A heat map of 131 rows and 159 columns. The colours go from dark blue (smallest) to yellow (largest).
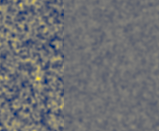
The right part is calmer, past a seam about 40% of the way across. No regular stripes run through it. No row or column stands out. The texture is blotchy. A few values lie far out on both sides of the bulk. Neither half mirrors the other.
